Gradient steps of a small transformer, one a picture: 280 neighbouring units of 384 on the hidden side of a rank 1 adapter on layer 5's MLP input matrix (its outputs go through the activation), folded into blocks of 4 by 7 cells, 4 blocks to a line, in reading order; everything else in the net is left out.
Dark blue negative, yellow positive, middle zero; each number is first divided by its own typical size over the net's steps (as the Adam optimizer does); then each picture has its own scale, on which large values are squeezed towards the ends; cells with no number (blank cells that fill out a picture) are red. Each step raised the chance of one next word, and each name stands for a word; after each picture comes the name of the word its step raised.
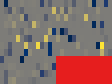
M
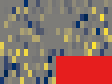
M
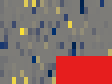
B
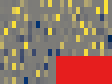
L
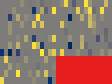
L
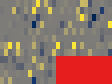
B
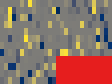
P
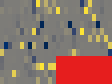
P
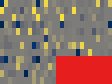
M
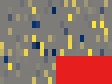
M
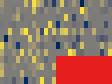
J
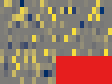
M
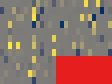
B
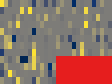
L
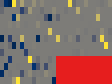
J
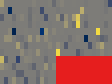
B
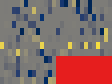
L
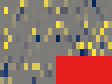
P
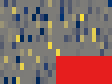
L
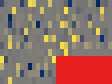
J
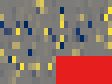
P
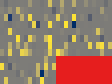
J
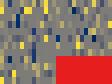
P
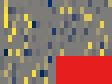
P
